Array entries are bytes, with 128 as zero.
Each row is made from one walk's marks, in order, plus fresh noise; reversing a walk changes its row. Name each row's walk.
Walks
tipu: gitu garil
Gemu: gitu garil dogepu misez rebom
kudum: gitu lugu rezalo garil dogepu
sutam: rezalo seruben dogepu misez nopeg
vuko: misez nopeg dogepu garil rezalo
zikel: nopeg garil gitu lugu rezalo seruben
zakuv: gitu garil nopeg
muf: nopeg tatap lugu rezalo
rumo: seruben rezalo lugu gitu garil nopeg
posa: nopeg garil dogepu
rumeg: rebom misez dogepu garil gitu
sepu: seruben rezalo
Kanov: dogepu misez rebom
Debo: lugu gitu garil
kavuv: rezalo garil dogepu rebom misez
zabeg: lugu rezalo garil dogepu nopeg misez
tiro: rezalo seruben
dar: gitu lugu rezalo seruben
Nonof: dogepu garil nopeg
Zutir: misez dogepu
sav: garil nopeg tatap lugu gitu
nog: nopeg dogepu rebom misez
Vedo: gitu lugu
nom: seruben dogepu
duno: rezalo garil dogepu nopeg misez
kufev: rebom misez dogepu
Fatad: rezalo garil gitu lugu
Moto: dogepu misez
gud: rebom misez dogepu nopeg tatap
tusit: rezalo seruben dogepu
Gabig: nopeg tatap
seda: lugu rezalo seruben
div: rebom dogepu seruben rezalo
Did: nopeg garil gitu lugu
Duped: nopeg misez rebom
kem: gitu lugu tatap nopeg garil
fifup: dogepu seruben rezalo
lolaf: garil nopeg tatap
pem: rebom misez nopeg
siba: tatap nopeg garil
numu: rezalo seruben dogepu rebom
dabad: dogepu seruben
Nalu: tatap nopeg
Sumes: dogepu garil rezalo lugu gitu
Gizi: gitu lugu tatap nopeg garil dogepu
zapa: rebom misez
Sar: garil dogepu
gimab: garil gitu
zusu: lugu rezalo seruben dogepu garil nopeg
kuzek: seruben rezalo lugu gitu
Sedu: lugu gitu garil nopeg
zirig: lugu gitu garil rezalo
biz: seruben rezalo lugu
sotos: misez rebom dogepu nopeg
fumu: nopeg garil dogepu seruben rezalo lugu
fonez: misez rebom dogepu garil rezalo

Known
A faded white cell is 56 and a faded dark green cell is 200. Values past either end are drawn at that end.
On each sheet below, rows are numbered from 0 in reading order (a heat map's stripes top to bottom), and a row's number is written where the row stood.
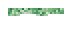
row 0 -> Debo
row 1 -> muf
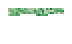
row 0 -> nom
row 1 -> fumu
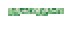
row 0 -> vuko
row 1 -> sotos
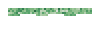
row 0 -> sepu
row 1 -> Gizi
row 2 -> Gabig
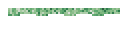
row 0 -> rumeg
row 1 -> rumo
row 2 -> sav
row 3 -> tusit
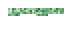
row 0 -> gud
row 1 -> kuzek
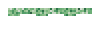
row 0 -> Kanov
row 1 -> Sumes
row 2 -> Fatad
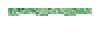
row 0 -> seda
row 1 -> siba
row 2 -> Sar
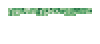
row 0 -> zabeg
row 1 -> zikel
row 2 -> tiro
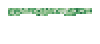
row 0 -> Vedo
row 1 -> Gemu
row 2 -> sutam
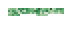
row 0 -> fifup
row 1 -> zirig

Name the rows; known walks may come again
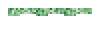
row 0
kem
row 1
Sumes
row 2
Did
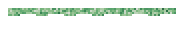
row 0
lolaf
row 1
kufev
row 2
gimab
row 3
Nonof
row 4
Debo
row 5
rumo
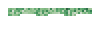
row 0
tipu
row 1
Vedo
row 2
zikel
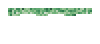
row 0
kudum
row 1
seda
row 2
biz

